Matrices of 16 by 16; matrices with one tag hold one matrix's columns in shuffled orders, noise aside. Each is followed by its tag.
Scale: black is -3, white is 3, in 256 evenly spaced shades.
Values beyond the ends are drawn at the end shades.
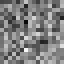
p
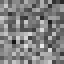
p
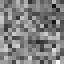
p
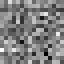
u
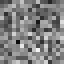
p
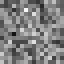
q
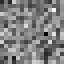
q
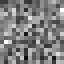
q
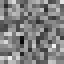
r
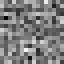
u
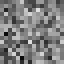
q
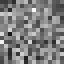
q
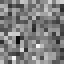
r
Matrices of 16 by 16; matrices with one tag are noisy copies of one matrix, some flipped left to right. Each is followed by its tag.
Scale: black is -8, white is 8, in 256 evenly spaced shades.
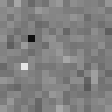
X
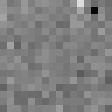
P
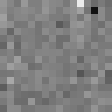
P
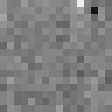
P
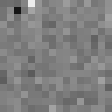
P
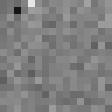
P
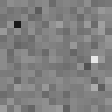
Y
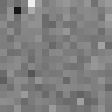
P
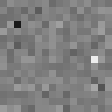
Y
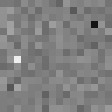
Y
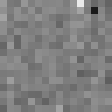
P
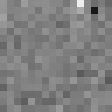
P
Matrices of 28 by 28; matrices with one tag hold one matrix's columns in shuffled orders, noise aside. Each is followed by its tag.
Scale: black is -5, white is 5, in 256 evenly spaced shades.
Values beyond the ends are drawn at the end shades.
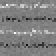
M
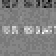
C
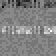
C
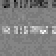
C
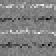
M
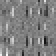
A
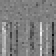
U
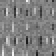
A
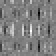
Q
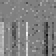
U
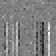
U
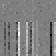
U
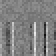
U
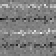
M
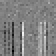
U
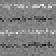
M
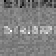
C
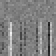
U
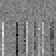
U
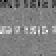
C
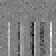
U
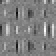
Q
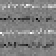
M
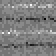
M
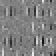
A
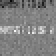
C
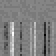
U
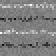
M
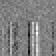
U
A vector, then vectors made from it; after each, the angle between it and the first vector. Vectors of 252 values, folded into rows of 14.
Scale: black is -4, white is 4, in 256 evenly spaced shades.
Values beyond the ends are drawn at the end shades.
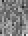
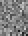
partly opposed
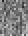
nearly parallel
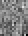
nearly opposite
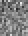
partly aligned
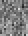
nearly parallel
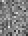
partly opposed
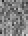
nearly parallel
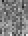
nearly parallel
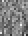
nearly opposite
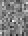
partly opposed
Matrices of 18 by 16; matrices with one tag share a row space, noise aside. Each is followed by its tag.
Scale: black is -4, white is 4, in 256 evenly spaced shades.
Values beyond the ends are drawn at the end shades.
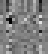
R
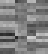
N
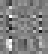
R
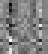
R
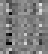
R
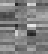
N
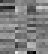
N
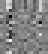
R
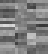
N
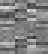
N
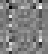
R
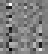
R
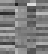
N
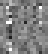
R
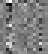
R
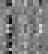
R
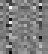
R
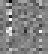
R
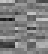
N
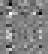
R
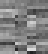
N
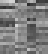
N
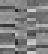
N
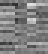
N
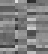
N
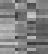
N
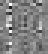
R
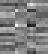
N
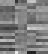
N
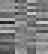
N
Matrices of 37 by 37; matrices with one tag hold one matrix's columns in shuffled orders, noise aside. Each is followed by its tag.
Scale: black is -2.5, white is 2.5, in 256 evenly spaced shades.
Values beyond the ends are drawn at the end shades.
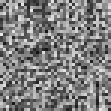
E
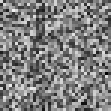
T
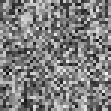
E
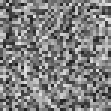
T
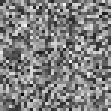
T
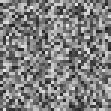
T
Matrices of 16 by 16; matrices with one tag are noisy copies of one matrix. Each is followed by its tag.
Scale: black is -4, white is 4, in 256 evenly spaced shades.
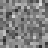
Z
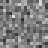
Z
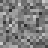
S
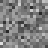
S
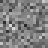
S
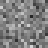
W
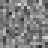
Z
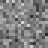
W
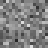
W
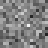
W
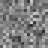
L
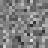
L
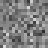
L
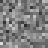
S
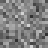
W
